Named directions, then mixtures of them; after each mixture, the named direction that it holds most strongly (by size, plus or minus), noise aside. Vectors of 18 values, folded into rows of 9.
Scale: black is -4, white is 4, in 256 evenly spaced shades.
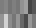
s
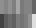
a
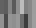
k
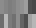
s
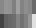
a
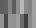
k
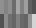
a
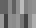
k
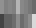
a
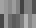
k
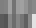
a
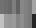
a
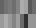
s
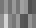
s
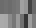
s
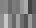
s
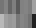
a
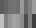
a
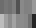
a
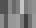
k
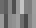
k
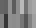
k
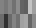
s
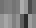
s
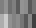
s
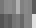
a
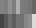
a
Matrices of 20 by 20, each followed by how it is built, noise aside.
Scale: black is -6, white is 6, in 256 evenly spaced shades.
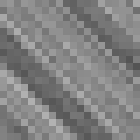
Toeplitz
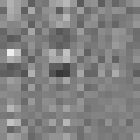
low rank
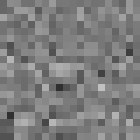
low rank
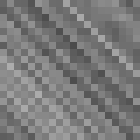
Toeplitz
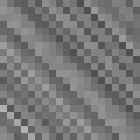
Toeplitz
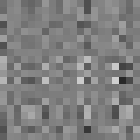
low rank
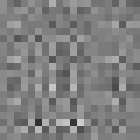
low rank
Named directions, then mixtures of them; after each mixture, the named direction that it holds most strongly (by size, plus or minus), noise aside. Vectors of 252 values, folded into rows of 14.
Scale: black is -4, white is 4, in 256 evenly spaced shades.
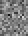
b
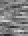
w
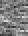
w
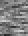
w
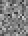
b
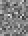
b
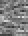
w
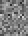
b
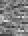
w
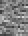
w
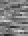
w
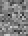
b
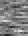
w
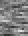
w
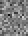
b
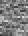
w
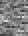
w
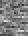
w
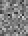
b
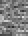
w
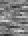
w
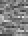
w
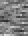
w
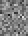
b
